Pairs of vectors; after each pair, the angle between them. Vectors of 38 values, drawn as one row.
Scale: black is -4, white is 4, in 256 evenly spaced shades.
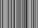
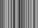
partly aligned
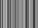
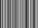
nearly parallel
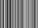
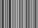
partly aligned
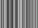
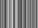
nearly opposite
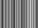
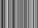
partly aligned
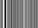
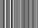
partly opposed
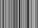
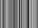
nearly parallel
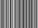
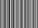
nearly opposite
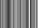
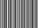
orthogonal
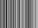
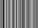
orthogonal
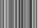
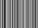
partly opposed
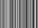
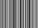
orthogonal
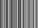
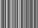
nearly opposite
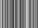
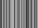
nearly opposite
